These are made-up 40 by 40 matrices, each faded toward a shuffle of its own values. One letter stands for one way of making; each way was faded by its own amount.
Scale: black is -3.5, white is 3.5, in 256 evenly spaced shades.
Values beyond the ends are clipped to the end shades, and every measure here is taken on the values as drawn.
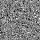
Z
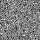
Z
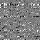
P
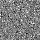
Z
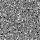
Z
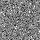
Z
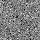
Z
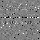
P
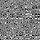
P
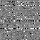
P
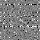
P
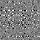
P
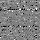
P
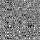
P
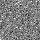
Z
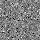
Z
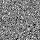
Z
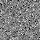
Z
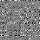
P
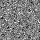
Z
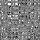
P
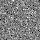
Z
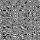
P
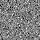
Z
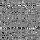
P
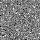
Z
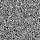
Z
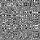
P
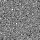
Z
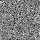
Z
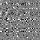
P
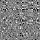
P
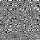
P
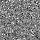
Z
